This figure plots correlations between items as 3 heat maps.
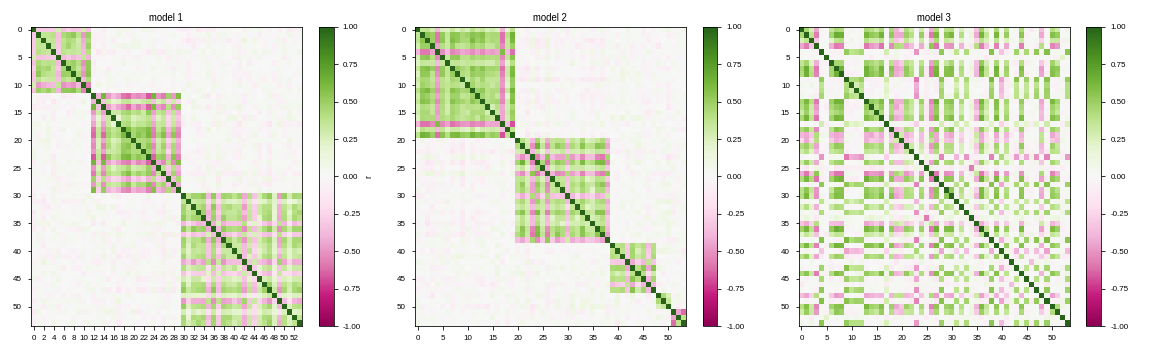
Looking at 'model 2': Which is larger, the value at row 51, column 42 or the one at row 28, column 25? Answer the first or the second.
the second
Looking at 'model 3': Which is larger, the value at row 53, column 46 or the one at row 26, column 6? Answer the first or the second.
the first
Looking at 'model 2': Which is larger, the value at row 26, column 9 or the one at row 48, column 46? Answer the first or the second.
the first
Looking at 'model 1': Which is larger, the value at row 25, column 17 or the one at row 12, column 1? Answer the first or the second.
the first
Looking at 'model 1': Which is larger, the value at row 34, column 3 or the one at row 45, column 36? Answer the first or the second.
the second
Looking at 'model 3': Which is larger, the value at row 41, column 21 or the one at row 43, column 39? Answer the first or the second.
the first
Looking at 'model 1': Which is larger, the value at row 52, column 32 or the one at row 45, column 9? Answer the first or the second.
the first
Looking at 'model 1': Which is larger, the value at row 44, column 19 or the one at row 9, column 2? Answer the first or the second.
the second
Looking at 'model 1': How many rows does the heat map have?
54
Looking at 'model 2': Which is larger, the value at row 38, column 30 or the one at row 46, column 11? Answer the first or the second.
the first
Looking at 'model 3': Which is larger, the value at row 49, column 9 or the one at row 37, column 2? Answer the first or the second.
the first
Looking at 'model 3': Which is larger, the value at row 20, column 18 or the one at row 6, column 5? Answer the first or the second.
the second
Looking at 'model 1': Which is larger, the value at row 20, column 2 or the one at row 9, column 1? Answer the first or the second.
the second
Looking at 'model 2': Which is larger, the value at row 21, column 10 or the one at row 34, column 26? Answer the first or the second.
the first
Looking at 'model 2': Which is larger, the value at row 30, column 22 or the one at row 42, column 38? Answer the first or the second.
the second
